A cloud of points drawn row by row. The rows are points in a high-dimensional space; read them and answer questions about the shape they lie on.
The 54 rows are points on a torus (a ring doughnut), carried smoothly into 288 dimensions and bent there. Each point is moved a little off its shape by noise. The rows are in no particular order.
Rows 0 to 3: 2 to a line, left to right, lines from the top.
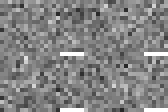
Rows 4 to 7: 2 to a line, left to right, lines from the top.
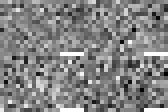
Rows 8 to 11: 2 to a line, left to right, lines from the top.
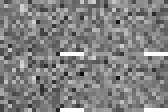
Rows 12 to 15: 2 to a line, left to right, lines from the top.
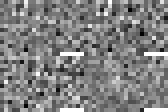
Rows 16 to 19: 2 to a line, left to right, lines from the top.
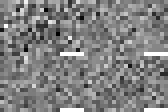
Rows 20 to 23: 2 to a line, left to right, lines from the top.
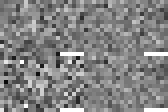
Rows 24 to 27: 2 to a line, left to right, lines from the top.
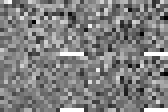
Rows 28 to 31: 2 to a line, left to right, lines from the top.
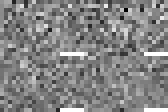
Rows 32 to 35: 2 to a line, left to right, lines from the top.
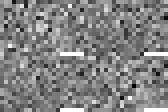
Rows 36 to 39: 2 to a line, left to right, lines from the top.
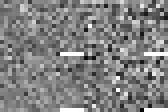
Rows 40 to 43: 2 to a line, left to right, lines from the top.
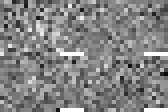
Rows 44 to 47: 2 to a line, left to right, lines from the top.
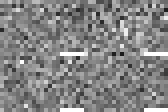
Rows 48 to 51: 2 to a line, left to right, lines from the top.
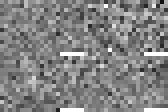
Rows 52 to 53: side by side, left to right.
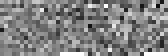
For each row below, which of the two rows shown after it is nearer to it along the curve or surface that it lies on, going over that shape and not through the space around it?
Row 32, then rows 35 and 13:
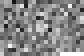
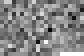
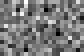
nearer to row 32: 35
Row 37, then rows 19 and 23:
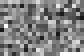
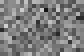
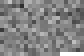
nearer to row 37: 19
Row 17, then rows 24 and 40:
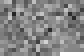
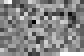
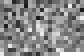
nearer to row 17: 40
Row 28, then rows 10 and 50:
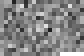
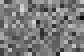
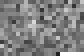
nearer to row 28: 50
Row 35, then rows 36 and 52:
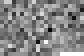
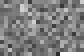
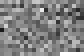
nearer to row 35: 52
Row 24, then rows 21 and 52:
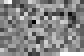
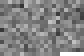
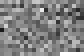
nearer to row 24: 21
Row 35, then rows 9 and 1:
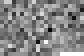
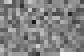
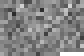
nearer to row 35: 1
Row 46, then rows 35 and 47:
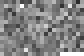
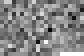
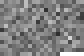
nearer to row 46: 35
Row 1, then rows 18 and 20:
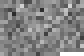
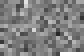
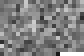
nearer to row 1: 20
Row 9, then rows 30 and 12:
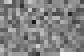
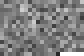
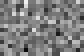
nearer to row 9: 12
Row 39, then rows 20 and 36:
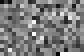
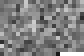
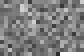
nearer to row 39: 20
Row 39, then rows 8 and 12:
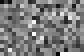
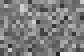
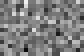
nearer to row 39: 8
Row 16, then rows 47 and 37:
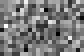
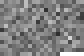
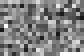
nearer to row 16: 37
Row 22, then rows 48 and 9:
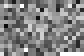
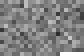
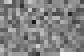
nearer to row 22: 9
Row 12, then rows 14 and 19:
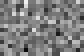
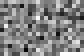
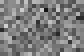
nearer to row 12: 14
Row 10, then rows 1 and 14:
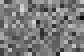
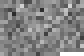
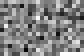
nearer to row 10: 1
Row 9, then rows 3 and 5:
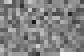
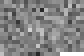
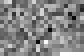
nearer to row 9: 3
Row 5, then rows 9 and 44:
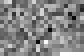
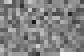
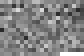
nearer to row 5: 44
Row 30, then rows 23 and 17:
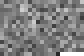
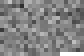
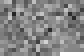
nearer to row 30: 23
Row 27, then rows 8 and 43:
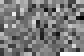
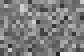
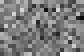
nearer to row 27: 43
